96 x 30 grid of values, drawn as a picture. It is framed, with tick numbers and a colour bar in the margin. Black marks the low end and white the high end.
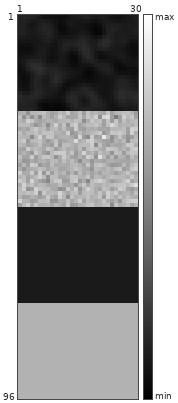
The table splits into 4 rows of 1 panel. Panel 1,1: very low, blotchy, faint in contrast. Panel 2,1: high, fine-grained. Panel 3,1: very low, flat. Panel 4,1: high, flat.
